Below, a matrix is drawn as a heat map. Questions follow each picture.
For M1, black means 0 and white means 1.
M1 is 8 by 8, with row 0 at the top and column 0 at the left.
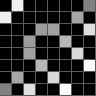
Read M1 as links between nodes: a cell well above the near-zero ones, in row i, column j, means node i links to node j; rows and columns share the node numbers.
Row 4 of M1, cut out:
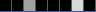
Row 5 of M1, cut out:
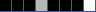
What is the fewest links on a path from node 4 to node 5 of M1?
3
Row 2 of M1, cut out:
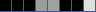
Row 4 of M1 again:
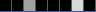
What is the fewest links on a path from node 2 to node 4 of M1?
1
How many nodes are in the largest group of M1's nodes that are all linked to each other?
2
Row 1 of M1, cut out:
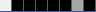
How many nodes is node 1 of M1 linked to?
2
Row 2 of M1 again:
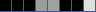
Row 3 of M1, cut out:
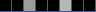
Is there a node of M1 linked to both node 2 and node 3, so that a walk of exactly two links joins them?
no
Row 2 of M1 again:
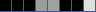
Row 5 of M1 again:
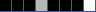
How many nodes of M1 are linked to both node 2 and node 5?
2
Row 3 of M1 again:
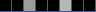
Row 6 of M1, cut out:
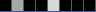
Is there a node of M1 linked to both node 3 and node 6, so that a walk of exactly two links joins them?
no
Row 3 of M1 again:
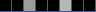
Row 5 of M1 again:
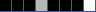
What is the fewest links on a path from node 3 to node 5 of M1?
1
